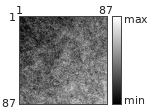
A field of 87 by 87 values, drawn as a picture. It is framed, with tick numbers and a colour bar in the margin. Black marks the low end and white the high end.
Grain: blotchy. Histogram: bell-shaped. Ninth with the highest average: bottom right. Slope: up to the bottom right.
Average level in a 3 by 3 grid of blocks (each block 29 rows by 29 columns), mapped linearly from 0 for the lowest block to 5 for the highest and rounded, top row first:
023 / 234 / 345
